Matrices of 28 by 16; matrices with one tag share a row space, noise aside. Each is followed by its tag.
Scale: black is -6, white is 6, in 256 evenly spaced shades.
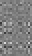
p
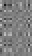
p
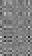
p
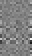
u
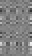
u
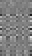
u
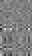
p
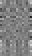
u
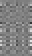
u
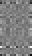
u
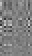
p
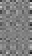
u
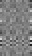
u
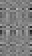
u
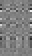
u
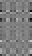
u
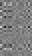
p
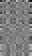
u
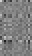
p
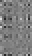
p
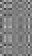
p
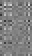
p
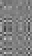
p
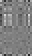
p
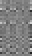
u
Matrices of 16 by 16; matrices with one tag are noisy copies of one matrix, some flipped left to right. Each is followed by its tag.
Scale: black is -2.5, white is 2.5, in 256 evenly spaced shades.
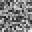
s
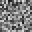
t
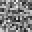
s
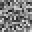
s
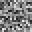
s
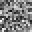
s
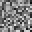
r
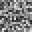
s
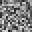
r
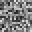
s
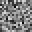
t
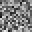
r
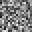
r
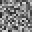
r
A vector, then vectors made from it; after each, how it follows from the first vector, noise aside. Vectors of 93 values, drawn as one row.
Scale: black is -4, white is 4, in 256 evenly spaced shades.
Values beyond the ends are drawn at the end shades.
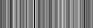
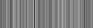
shrunk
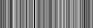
copied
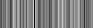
copied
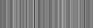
shrunk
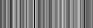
copied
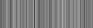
shrunk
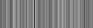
shrunk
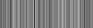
shrunk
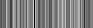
copied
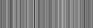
shrunk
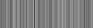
shrunk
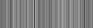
shrunk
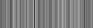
shrunk
